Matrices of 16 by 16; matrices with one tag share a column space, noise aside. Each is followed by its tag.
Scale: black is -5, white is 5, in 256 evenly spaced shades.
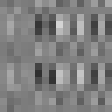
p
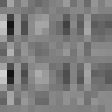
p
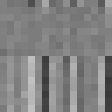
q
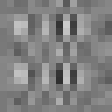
p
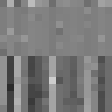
q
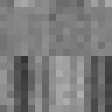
q
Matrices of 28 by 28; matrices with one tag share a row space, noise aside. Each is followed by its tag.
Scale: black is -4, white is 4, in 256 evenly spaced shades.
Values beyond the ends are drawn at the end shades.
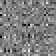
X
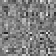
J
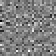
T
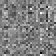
J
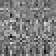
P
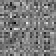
P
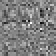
J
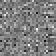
X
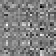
J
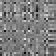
X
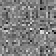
J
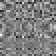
T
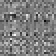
P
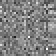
X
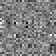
T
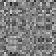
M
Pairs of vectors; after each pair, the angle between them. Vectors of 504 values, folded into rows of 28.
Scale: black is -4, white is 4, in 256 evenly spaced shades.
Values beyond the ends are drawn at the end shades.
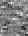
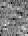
nearly opposite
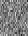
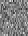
partly aligned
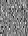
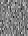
partly aligned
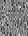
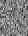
partly aligned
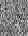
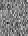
orthogonal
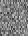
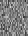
orthogonal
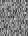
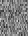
partly aligned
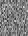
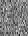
partly aligned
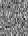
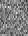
partly opposed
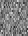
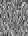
orthogonal
